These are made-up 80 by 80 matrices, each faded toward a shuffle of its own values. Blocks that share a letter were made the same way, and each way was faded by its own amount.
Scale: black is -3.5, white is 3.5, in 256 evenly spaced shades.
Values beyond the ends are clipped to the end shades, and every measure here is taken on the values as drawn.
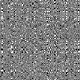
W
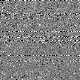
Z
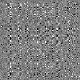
W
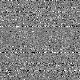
Z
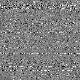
Z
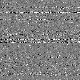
Z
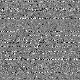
Z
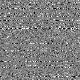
Z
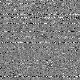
Z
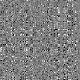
W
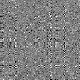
W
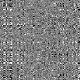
W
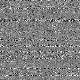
Z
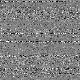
Z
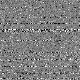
Z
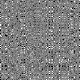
W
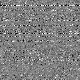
Z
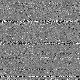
Z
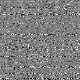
Z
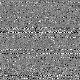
Z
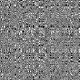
W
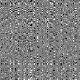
W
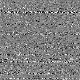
Z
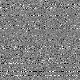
Z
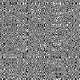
W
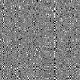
W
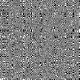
W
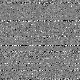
Z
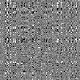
W
